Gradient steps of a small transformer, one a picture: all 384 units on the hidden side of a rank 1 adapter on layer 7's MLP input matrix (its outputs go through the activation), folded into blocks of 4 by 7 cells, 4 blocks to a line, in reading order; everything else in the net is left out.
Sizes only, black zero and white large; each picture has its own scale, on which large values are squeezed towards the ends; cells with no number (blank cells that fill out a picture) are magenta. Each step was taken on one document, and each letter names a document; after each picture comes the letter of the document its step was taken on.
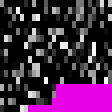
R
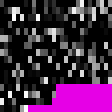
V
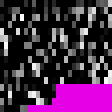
R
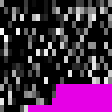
R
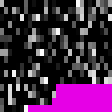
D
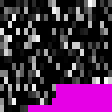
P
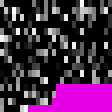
V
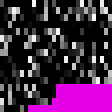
V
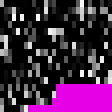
V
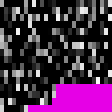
P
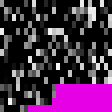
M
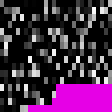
R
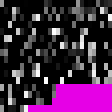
D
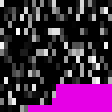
P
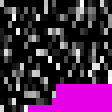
V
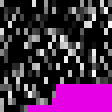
M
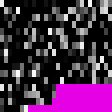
R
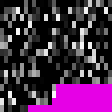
P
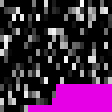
V
